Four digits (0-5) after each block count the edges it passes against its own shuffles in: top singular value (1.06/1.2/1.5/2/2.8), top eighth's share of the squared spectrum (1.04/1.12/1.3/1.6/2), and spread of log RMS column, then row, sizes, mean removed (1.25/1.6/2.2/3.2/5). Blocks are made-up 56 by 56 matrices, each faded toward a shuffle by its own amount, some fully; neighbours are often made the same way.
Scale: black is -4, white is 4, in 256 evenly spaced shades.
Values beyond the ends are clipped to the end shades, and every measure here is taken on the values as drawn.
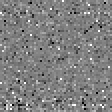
2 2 0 2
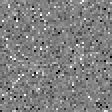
0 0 0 0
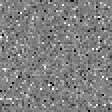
1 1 0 0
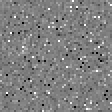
0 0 0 0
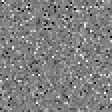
0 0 0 0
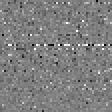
3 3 0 2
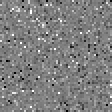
0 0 0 0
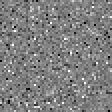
0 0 0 0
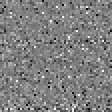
2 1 0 1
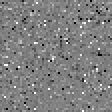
0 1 0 0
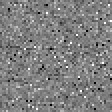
0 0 0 0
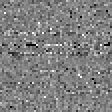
2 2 0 2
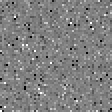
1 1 0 0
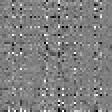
4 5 3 3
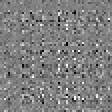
3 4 3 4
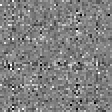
3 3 2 2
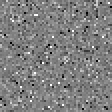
1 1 0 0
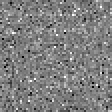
1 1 0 0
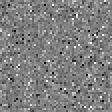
1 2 1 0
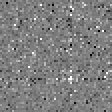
3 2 0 1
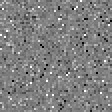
1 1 0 0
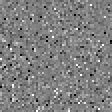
1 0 0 0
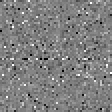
2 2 0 1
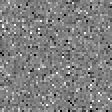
2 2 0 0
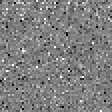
2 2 1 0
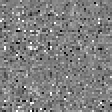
3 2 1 2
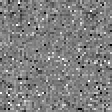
1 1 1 1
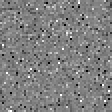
0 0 0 0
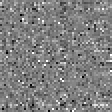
3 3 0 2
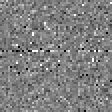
4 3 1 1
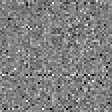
4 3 1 2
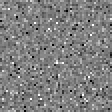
2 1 0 0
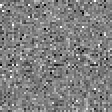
3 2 1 1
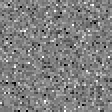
2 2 0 0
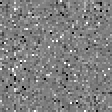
2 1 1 0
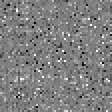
2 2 0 0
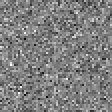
2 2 0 0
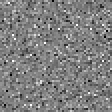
1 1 0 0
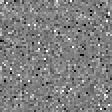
1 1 0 0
